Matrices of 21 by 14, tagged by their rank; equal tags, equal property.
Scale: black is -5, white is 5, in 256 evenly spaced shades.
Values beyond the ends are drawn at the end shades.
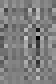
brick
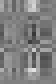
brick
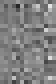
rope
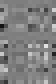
brick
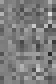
rope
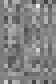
rope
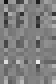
brick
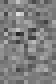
rope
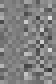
rope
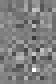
rope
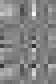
brick
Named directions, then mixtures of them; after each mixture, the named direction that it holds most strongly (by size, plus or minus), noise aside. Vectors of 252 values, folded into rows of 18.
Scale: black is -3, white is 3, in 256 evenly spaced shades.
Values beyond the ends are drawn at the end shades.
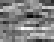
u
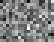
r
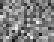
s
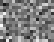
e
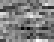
u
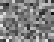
e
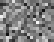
s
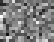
e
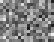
r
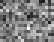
r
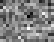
r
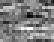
u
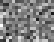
e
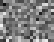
e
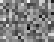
r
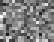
e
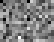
r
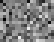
r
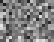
e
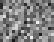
s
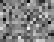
r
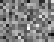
r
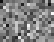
r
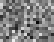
s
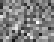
s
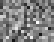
s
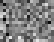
e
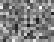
s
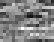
u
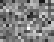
r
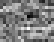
u
